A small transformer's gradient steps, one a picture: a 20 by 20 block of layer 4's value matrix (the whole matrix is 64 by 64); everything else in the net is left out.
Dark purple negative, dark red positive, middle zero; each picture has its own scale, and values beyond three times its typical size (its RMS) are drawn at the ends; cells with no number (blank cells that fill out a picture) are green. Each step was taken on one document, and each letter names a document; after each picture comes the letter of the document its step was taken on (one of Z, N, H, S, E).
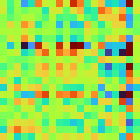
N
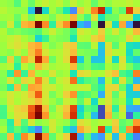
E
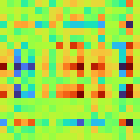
N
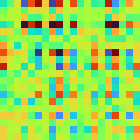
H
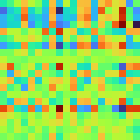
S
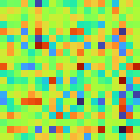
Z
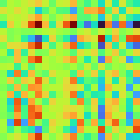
E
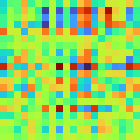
S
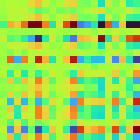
E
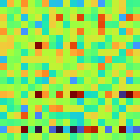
Z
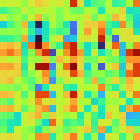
Z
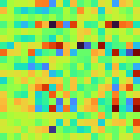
H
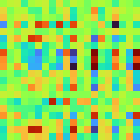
H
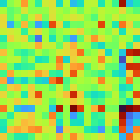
Z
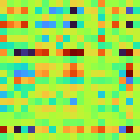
N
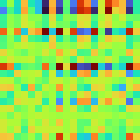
S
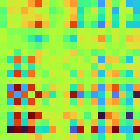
E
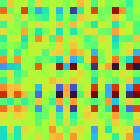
H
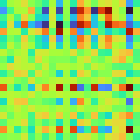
S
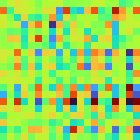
H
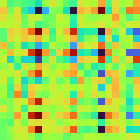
E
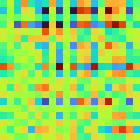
S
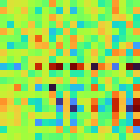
H
